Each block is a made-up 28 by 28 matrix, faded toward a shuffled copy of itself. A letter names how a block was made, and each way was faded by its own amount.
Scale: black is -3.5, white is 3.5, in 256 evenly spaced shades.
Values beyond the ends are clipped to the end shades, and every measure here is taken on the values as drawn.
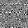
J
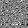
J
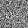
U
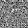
U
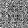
U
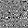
J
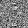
U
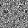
U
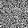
U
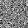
U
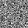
U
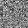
U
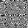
J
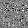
J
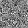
U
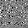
J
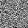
U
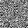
U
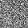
U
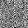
U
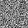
U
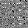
J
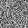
U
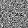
U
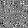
J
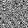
U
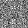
U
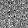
U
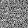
U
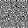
J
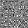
J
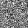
U
